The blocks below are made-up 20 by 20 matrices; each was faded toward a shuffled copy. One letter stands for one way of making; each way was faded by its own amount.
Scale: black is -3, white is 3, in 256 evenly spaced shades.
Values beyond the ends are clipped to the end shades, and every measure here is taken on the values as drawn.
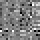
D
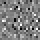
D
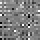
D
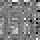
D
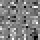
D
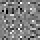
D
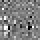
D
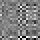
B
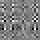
B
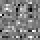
D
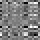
B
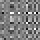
B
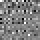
D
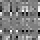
B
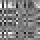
B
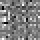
D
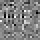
D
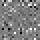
D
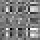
B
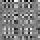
B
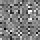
D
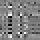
B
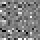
D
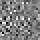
D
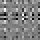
B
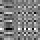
B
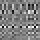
B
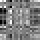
B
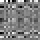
B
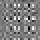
B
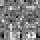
D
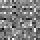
D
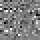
D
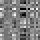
B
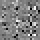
D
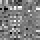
D
